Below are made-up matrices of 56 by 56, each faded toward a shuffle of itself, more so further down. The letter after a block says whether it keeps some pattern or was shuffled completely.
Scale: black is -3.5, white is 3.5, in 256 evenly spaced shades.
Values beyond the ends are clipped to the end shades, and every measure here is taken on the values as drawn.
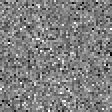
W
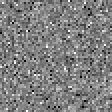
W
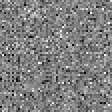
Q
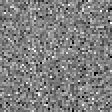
W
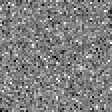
W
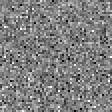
W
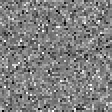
W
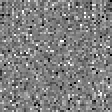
Q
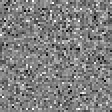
W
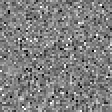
W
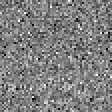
Q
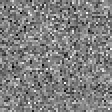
W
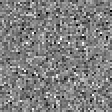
Q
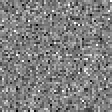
Q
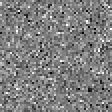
Q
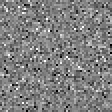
W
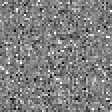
Q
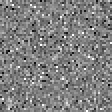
Q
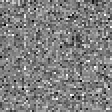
Q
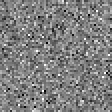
W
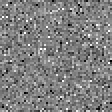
Q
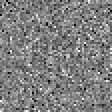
Q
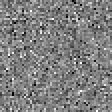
Q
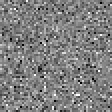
Q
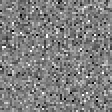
Q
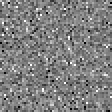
W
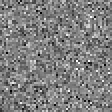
Q
